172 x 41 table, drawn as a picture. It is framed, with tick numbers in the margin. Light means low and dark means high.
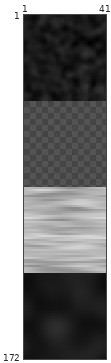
The table splits into 4 rows of 1 panel. Panel 1,1: very high, blotchy, faint in contrast. Panel 2,1: high, checkered, faint in contrast. Panel 3,1: low, streaked across. Panel 4,1: very high, smooth, faint in contrast.
